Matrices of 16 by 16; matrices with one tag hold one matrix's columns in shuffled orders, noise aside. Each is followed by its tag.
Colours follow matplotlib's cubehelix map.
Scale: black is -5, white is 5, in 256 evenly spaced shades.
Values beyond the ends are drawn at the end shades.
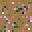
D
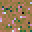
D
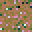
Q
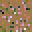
D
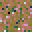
D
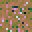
D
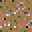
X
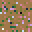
D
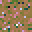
Q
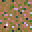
X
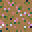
X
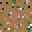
Q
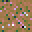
X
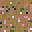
D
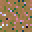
X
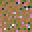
Q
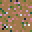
X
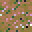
X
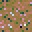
X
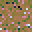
Q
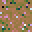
Q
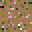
Q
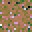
Q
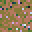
Q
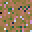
D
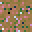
D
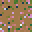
Q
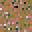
Q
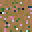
D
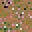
Q
